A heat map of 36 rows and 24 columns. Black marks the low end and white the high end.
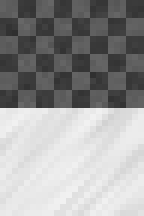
The table splits into 2 rows of 1 panel. Panel 1,1: low, checkered. Panel 2,1: very high, slanting up to the right, faint in contrast.
